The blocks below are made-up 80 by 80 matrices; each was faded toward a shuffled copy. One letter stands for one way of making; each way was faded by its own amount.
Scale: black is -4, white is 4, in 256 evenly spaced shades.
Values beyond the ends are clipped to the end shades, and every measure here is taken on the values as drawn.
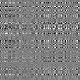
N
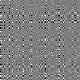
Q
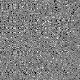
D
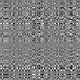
N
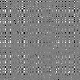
Q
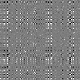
Q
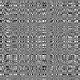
N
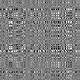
N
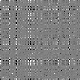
Q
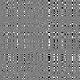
Q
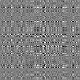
N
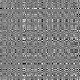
N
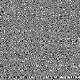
D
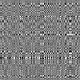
N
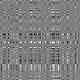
Q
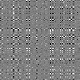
Q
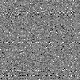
D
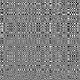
N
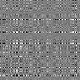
N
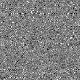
D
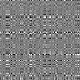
N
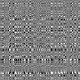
N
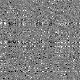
D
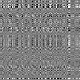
N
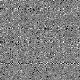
D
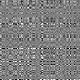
N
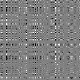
Q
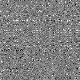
D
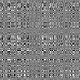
N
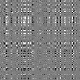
Q
